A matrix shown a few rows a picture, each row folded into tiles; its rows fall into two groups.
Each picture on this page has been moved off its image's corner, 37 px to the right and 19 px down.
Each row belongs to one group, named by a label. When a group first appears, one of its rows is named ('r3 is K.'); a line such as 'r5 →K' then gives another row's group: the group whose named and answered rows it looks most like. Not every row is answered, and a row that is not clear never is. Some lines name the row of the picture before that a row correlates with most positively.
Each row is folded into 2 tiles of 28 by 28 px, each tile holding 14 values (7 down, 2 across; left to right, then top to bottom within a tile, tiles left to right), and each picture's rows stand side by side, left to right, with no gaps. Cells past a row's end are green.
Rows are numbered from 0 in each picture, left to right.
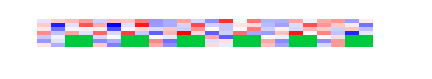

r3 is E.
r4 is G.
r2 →G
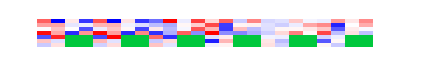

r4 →G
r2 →E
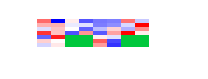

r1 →G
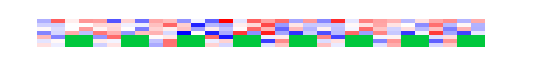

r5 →E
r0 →E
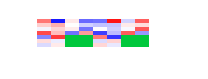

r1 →E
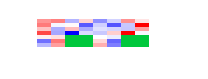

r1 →G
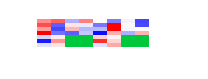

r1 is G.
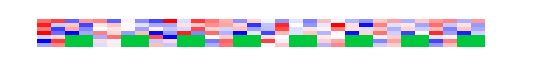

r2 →E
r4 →G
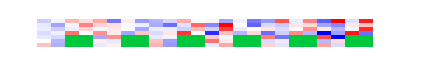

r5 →E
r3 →G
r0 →G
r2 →G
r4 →E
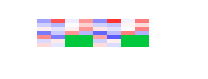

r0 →E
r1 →E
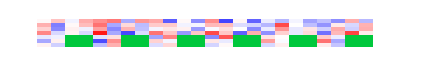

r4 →G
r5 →G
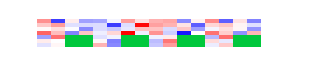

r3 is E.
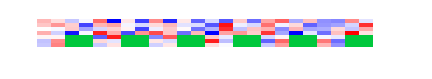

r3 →G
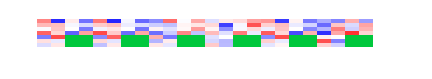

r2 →E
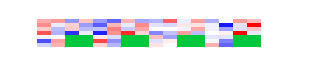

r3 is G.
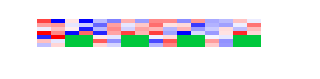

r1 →G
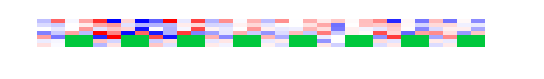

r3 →E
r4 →E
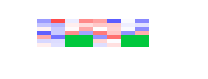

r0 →E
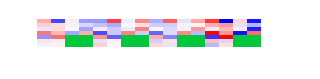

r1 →E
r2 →E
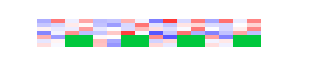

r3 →E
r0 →E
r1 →G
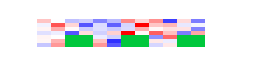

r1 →G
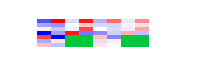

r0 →E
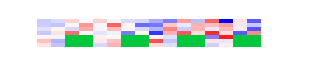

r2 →G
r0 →G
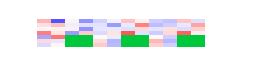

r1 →G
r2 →G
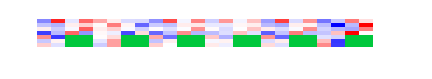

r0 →E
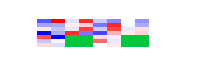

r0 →E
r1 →G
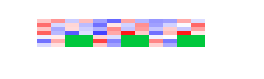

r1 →G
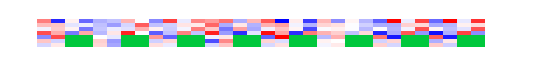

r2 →E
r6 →E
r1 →G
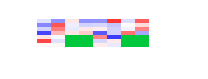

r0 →G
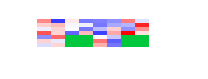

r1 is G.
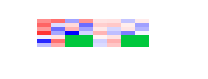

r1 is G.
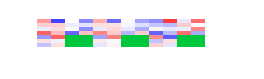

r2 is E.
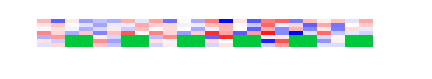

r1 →G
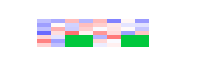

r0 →G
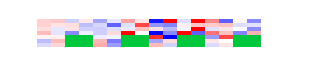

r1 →G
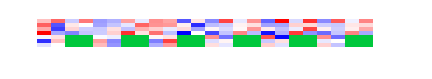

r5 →E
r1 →G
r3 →E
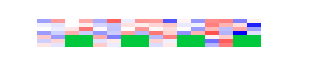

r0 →E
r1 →E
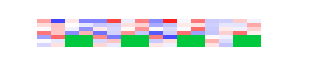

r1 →E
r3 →G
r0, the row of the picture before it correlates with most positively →2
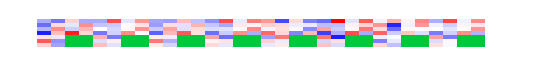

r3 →E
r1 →E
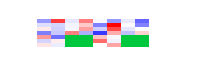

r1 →G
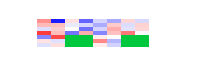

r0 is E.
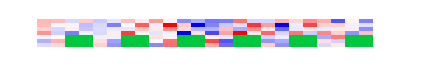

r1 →G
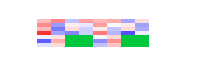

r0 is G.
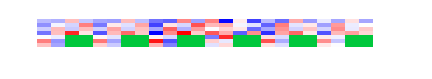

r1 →G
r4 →G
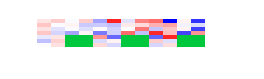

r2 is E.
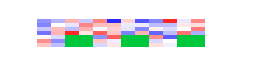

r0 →G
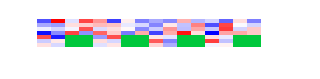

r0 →E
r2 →G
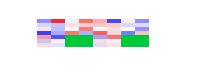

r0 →E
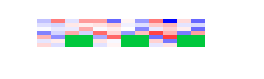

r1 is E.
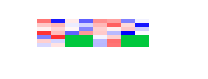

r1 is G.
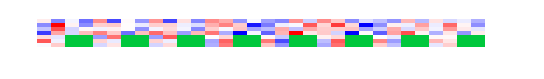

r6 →G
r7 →G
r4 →G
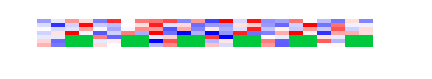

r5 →G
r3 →E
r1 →E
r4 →G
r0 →G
